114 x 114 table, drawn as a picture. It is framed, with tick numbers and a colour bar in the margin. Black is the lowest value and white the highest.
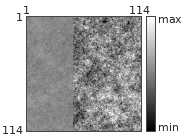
No overall slope runs across the table. No single row or column stands out from its neighbours. The ninth with the highest average is the bottom right. No regular stripes run through it. The left part is calmer, up to a seam about 40% of the way across. The halves do not mirror each other. The field is mottled with small blotches.
